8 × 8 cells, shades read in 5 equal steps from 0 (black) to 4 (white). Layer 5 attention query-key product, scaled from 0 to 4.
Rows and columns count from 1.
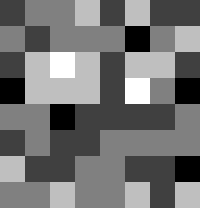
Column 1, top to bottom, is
1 2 1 0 2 1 3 2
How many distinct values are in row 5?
3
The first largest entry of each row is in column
4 8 3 6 1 2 1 3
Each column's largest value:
3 3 4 3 2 4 3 3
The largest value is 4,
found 2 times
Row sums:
14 14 19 16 10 13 11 18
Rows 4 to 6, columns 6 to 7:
4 2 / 1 1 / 2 2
